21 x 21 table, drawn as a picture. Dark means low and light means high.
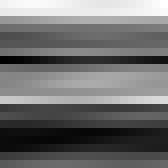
The ninth with the lowest average is the bottom left. Streaks run across, left to right. Horizontal stripes repeat 2 times down the table. Values rise toward the top.
